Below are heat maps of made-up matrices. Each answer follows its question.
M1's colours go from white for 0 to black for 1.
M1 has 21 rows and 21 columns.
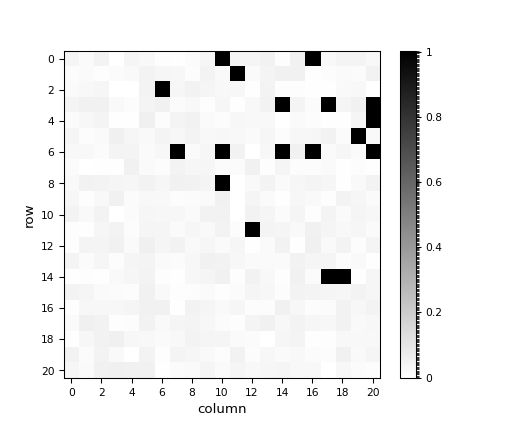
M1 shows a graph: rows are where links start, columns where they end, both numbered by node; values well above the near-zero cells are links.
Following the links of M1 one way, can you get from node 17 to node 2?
no
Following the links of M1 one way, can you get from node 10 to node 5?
no
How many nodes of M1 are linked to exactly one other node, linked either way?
9
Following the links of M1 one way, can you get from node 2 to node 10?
yes
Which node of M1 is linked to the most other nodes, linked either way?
node 6
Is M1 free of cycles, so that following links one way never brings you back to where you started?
yes
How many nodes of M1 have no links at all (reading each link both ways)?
3
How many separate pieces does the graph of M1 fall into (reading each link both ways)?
6
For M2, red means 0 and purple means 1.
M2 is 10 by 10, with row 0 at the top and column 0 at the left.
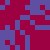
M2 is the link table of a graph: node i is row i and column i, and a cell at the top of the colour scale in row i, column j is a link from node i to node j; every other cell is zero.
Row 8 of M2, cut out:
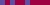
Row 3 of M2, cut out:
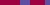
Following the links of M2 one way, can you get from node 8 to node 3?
yes
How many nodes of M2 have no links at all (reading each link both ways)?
0
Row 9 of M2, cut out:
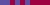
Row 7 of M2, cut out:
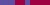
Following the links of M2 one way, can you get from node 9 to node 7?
yes
